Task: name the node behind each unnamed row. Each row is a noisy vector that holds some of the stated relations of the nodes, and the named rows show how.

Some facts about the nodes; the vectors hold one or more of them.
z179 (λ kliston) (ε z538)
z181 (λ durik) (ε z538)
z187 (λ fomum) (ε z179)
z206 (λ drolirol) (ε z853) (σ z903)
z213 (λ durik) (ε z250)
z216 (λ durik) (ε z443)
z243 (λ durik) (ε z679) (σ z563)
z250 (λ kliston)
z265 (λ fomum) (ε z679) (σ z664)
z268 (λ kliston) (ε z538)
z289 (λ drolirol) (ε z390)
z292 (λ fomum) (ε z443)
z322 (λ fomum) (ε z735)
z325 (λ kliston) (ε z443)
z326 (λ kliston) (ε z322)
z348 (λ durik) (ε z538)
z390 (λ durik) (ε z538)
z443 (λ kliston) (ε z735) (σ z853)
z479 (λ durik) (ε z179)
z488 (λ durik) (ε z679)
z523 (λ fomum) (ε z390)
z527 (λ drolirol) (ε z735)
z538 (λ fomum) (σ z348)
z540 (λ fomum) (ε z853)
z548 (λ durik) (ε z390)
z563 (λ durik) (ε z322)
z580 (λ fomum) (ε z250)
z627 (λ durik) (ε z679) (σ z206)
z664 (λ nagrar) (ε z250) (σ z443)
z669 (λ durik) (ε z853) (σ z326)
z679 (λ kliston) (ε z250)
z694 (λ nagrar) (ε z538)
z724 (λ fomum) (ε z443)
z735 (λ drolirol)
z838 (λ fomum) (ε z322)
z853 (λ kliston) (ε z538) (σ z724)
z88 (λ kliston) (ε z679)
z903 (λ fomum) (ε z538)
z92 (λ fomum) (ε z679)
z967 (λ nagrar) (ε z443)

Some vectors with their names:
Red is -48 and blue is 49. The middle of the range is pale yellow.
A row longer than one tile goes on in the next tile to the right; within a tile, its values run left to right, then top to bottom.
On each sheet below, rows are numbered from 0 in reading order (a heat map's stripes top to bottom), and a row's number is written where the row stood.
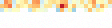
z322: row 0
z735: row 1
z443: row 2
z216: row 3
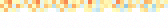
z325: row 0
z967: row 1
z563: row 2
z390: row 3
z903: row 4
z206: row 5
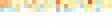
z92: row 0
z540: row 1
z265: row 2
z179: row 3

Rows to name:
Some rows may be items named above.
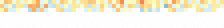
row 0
z289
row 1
z724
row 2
z669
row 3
z213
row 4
z527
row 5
z664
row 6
z268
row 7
z669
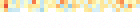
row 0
z853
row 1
z538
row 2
z903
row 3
z669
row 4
z563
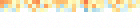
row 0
z88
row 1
z326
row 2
z488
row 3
z265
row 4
z268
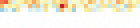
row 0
z679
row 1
z580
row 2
z443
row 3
z694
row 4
z348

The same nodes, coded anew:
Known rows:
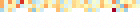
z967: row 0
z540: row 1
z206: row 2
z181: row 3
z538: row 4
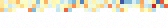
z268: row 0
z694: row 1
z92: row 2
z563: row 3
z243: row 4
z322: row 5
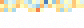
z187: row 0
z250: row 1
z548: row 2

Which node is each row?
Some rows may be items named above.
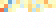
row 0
z669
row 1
z268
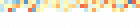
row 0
z92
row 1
z669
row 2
z563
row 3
z325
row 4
z735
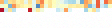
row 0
z390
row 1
z179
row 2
z488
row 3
z443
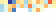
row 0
z265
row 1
z325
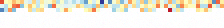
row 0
z724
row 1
z326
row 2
z88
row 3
z679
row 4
z664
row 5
z903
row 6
z390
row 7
z735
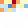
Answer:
z853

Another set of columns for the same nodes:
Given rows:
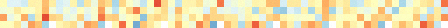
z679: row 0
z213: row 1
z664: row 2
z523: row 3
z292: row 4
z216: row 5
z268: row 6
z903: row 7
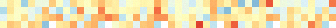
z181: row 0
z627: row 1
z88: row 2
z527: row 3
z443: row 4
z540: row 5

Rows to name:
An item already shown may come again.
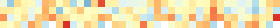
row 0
z92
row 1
z443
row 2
z735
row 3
z88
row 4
z724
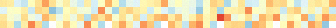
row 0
z326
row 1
z694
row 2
z538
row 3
z724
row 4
z265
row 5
z179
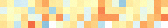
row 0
z326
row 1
z88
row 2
z92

